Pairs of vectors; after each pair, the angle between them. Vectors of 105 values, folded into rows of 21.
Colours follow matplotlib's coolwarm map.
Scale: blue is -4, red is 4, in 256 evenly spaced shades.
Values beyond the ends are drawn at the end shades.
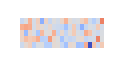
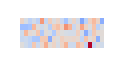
nearly opposite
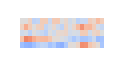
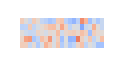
orthogonal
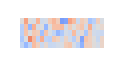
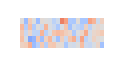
nearly opposite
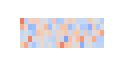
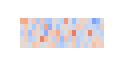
orthogonal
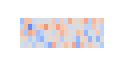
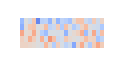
orthogonal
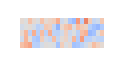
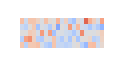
partly aligned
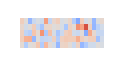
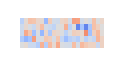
nearly opposite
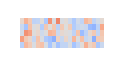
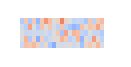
orthogonal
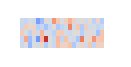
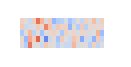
nearly opposite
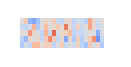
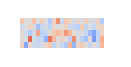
orthogonal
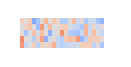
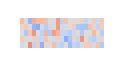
orthogonal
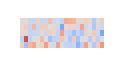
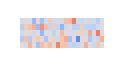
partly aligned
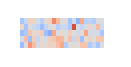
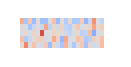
orthogonal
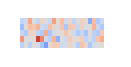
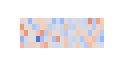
nearly opposite
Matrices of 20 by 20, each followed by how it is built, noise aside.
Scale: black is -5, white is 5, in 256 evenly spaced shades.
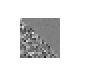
lower triangular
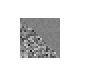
lower triangular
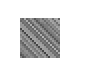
Toeplitz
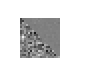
lower triangular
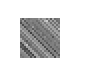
Toeplitz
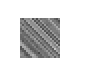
Toeplitz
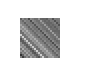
Toeplitz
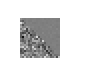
lower triangular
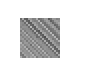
Toeplitz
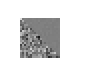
lower triangular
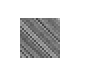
Toeplitz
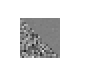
lower triangular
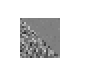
lower triangular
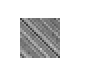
Toeplitz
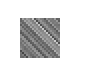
Toeplitz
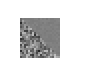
lower triangular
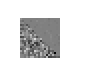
lower triangular
